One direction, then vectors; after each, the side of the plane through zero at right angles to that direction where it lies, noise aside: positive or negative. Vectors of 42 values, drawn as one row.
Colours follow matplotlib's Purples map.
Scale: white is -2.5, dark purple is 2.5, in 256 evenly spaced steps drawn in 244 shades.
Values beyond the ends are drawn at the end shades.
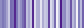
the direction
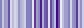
negative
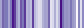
positive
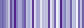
positive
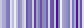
negative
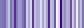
positive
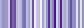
positive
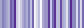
positive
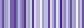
positive
